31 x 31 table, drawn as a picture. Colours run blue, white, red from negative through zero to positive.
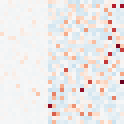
Stripes: none. Average level on the scale: 50%. Seam: vertical, 40% of the way across, the left part calmer. Histogram: skewed, a long tail of high values. Slope: none. Mirror symmetry: none. Grain: fine.
